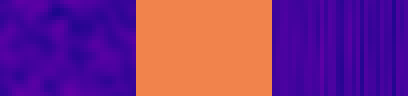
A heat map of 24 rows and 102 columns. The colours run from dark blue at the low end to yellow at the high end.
The table splits into one row of 3 panels. Panel 1,1: very low, blotchy, faint in contrast. Panel 1,2: high, flat. Panel 1,3: very low, streaked downward, faint in contrast.
